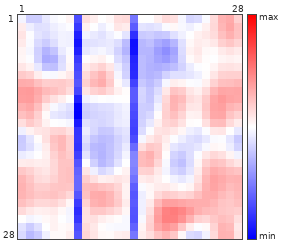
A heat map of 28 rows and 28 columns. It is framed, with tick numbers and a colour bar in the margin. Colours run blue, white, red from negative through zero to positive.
Overall the values sit about 50% of the way up the scale. The bottom right is the ninth with the highest average. The values are skewed, with a long tail toward low values. Columns 8 and 15 stand out from the rest.
